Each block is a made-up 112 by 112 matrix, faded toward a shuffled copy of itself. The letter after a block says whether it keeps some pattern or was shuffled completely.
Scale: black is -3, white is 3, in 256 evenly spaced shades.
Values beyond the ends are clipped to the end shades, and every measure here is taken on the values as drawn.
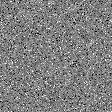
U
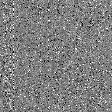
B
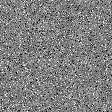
U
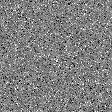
U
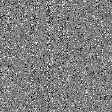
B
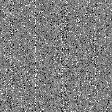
B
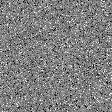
U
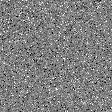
U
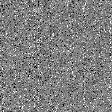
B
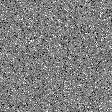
U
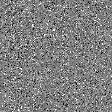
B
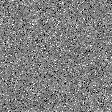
U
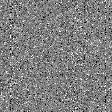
B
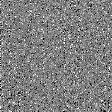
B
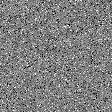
U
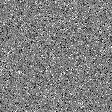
U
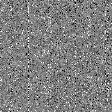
B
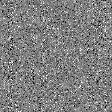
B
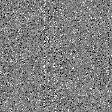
B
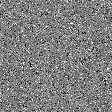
U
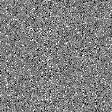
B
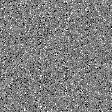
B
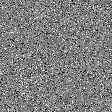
U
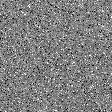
U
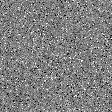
U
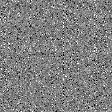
B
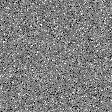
U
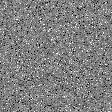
U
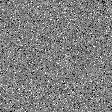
U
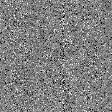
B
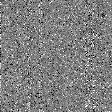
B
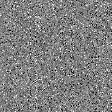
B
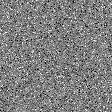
U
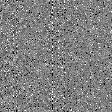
B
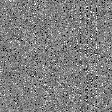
B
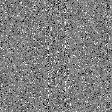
B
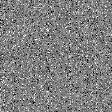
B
